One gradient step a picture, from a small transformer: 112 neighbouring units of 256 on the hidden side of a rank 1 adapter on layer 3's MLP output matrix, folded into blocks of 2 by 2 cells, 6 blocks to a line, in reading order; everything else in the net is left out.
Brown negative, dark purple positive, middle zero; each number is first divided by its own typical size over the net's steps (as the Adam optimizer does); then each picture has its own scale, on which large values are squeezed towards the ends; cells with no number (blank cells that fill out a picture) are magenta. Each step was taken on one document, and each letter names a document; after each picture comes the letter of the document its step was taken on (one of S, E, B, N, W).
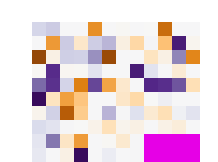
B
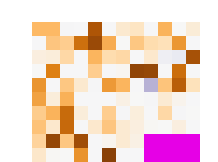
B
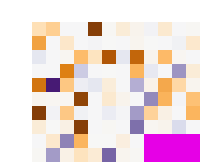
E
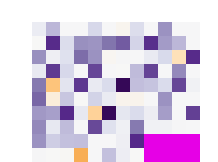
B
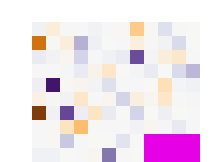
E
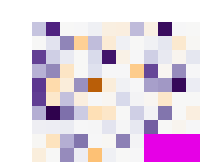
B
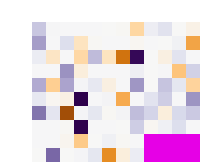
E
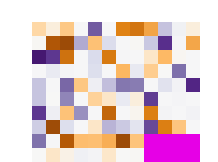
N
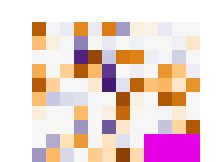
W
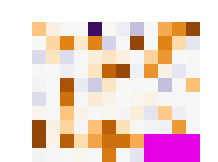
N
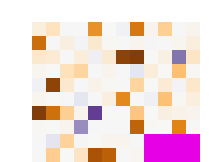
E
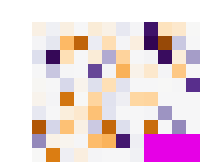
N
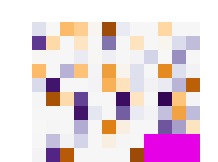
W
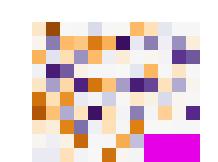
B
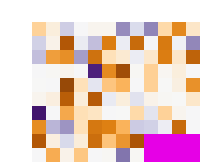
N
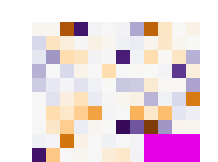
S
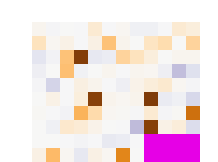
S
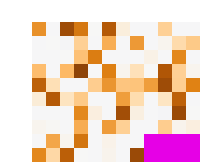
W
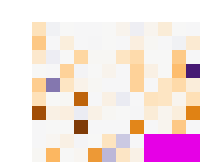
E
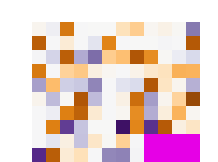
S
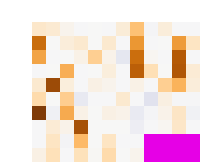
E
